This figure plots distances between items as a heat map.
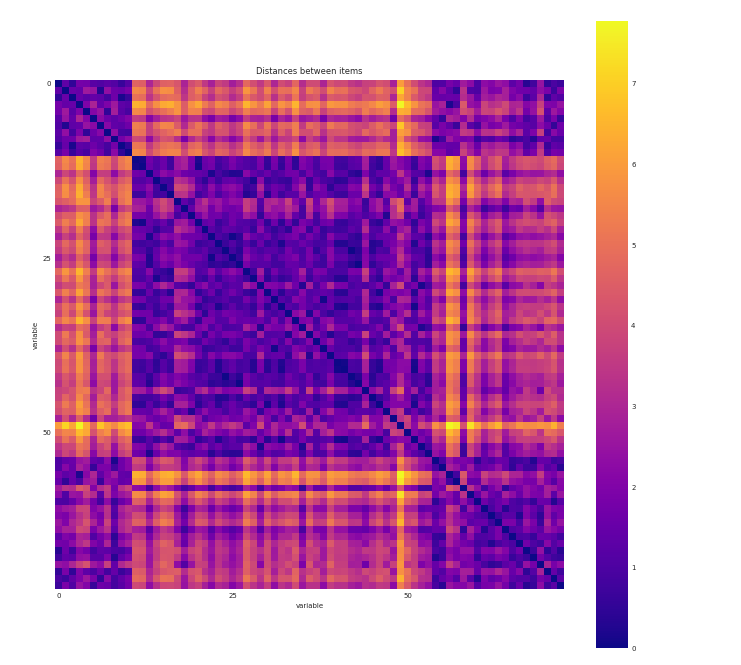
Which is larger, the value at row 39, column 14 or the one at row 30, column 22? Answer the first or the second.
the second
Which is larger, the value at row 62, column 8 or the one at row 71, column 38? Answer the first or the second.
the second
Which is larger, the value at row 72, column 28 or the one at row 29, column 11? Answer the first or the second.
the first
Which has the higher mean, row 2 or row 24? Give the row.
2
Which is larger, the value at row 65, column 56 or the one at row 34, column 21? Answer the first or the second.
the first
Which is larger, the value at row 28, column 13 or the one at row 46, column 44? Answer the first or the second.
the second
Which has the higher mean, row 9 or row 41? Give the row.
9
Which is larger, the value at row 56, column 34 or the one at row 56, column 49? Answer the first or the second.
the second
